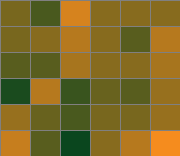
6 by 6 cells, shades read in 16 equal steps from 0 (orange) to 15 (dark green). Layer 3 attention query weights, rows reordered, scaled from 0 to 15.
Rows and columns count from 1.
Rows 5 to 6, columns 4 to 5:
8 8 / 7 4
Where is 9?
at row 4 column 4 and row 5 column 2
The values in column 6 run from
0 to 7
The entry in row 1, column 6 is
7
